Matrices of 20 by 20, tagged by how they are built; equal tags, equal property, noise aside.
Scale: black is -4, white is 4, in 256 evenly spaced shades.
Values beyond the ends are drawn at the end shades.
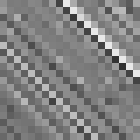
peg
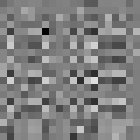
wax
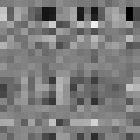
wax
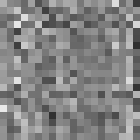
wax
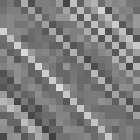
peg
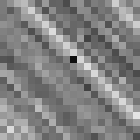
peg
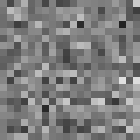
wax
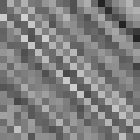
peg
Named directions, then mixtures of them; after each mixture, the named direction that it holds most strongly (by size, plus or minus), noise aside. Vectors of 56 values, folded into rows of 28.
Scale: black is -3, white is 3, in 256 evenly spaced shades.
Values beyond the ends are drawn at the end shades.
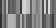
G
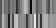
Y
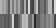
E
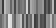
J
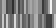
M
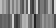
E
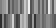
E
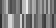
G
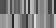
E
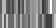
M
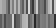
E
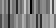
Y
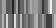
M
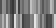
M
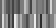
Y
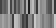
E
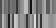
Y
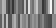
M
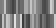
M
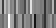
J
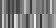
Y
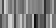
J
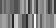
E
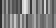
G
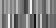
Y
